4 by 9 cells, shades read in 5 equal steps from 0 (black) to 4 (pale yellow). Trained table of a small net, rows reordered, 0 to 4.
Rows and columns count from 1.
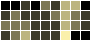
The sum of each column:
4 6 7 3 5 5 13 7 2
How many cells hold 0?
6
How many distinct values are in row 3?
3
